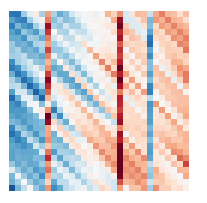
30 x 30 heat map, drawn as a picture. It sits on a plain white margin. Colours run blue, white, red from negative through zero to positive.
Average level on the scale: 50%. Histogram: bell-shaped. Odd lines: columns 7, 19 and 24. Slope: up to the right.
